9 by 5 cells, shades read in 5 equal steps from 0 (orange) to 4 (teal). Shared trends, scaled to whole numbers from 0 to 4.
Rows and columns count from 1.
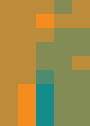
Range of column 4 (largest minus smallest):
1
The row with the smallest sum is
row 2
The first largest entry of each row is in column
4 1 4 3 3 3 3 3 3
